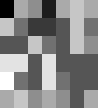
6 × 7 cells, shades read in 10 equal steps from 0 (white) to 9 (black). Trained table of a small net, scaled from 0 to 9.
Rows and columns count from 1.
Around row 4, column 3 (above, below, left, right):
2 6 1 1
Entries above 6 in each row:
2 2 0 0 0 0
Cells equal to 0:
1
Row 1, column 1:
9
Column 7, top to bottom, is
3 5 4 6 6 3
